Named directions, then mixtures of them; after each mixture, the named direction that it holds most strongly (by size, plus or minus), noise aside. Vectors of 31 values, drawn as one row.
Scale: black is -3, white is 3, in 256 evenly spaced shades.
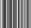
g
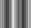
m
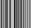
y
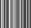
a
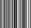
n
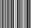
n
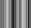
m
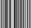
y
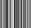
y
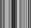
m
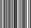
n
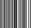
n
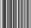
g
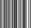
n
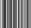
g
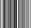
g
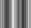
m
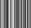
a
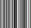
n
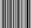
n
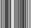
m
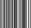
n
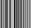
y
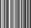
a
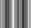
m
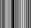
m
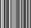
a
